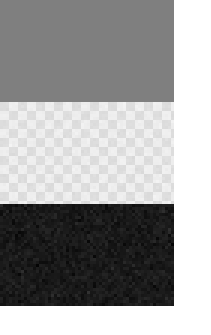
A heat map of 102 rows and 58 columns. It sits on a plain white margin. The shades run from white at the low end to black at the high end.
It is made of 3 by 1 panels. Panel 1,1: middling, flat. Panel 2,1: very low, checkered, faint in contrast. Panel 3,1: very high, fine-grained, faint in contrast.
